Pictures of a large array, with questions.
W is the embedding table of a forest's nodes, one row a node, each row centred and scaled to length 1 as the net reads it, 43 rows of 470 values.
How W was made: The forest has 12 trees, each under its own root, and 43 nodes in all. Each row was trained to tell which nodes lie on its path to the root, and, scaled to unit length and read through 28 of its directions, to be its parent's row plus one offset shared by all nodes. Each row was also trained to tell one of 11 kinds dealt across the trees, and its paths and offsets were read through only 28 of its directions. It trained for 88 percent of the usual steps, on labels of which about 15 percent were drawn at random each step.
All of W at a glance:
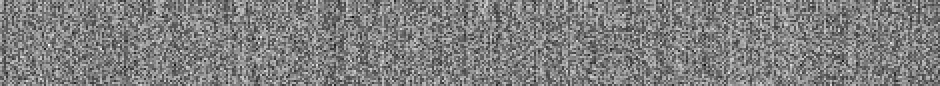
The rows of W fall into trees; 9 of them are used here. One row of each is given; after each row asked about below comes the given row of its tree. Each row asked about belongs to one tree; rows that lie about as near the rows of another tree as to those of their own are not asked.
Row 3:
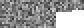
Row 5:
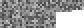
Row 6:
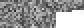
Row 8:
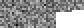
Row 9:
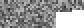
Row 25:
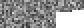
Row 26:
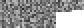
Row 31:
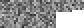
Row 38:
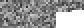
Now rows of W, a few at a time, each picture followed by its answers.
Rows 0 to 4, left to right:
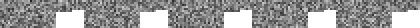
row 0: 9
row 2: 9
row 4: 3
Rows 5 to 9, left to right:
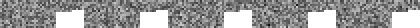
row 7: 3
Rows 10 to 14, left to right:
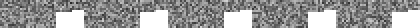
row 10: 38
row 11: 8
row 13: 31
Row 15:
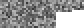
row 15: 25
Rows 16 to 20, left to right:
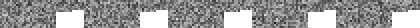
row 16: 38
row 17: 5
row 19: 5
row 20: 6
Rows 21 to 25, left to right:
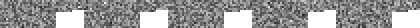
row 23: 6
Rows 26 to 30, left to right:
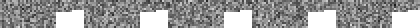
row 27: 38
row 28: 3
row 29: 3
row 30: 26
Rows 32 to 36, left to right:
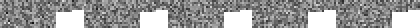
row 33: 9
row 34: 5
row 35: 6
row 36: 9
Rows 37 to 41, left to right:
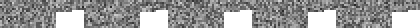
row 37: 6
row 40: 25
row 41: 38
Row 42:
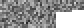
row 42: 25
